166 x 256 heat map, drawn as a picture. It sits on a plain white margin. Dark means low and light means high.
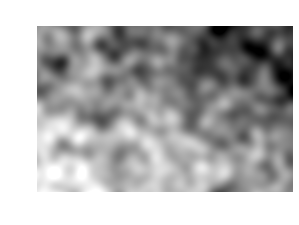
Slope: up to the bottom left. Odd rows or columns: none. Ninth with the lowest average: top right. Grain: smooth. Ninth with the highest average: bottom left. Mirror symmetry: none. Lone odd cells: none.
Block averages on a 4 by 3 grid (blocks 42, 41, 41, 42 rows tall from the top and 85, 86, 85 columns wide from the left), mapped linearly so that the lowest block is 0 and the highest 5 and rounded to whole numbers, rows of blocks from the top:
220 | 321 | 442 | 543
